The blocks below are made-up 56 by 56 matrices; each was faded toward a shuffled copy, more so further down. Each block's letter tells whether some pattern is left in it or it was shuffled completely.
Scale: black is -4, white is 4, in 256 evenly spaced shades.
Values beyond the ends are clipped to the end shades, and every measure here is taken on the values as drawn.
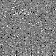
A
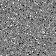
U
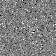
U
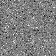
U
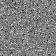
U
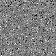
A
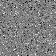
U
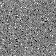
U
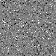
A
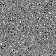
U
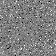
U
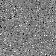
A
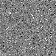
A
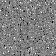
A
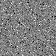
U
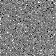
A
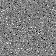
U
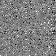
A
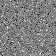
U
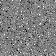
U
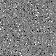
A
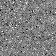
U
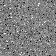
U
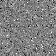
A
